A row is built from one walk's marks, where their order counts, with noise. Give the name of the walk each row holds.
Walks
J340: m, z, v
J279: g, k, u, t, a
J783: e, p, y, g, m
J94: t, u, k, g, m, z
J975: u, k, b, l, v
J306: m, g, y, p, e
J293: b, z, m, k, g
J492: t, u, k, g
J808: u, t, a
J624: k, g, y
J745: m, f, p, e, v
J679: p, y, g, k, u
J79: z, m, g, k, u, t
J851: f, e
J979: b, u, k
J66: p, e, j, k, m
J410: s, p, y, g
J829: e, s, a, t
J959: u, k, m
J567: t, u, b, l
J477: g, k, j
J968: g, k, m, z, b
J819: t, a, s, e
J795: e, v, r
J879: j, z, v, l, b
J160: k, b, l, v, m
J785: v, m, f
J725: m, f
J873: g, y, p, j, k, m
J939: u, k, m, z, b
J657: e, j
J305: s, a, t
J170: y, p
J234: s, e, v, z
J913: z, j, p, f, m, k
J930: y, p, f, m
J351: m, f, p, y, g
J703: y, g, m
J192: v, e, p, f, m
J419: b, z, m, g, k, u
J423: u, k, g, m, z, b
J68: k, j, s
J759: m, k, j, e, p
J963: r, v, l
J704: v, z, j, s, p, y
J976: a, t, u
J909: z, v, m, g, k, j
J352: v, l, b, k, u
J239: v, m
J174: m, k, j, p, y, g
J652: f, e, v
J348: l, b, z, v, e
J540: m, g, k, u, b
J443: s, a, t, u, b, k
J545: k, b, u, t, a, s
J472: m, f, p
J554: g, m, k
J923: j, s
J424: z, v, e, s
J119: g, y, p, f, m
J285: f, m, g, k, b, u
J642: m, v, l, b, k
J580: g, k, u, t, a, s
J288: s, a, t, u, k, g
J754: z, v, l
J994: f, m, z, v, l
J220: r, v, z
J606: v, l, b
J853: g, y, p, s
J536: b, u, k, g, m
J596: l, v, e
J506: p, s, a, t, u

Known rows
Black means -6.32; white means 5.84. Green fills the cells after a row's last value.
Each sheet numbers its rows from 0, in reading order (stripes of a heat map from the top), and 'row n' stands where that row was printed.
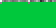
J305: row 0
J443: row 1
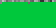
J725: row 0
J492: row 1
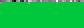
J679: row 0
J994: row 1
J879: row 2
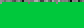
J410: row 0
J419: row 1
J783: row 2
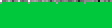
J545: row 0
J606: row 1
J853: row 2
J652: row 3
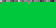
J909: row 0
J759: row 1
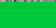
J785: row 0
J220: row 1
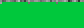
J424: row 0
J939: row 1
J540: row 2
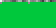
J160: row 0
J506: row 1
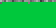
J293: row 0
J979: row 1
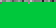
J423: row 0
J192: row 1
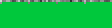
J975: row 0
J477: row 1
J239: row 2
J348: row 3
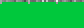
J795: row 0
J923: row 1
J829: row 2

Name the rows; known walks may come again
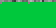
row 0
J959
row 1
J785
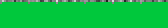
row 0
J119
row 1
J285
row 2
J580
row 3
J174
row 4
J443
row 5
J66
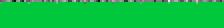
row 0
J679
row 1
J851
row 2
J352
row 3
J79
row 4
J536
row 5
J170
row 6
J975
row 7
J819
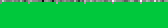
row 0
J472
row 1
J745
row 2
J704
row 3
J754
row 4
J160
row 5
J879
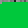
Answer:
J652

